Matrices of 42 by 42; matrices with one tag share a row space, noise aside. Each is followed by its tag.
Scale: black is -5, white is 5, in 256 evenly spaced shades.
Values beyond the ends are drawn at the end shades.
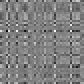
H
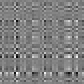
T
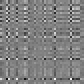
H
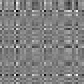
T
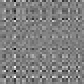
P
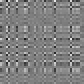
H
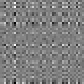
P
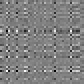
H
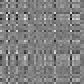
H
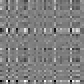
H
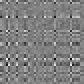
H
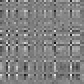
H
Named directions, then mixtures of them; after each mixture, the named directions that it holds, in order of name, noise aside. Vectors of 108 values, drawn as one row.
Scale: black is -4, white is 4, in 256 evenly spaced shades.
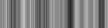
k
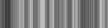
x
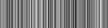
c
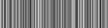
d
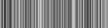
d, x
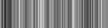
d, x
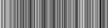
d, x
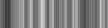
x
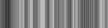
x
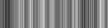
x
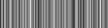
d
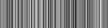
c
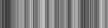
x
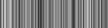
d, x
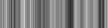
k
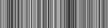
c, k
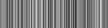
c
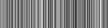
c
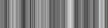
k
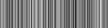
c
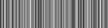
d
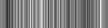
c, x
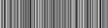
d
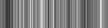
c, x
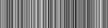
c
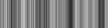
k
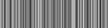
d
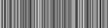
d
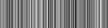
c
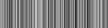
c, d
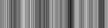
k
